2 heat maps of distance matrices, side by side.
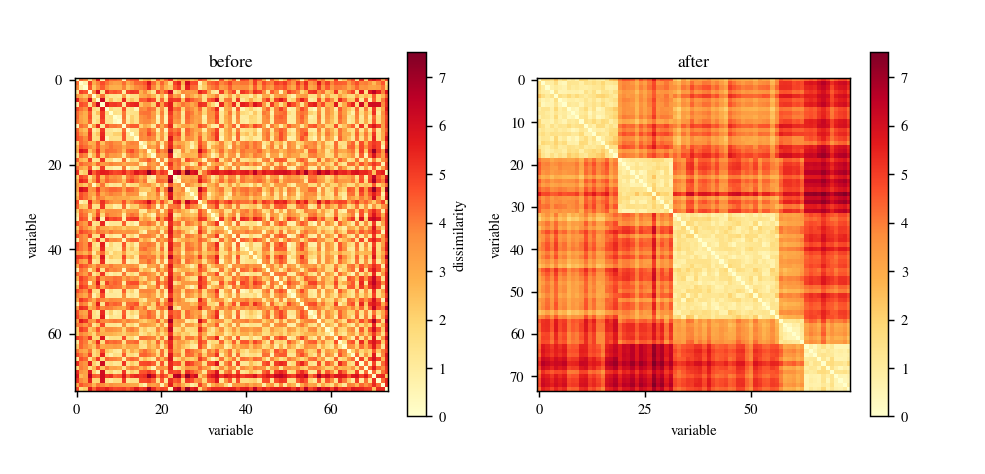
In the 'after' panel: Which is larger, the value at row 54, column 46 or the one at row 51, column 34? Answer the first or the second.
the second
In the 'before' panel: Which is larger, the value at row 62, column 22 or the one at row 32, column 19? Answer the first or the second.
the first
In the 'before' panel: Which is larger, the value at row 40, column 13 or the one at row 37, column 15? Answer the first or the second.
the second
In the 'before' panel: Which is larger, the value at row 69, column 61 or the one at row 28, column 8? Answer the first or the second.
the second
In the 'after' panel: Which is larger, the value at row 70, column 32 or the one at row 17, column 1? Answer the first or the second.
the first
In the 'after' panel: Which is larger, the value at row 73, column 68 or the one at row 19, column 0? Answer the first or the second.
the second
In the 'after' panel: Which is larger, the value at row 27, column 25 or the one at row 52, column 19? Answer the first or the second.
the second
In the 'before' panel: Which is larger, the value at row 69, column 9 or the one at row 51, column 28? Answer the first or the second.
the second
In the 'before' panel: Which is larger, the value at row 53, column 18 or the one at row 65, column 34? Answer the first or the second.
the first
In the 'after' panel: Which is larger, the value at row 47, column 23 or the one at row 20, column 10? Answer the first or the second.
the first
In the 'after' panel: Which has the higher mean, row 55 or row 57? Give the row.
57
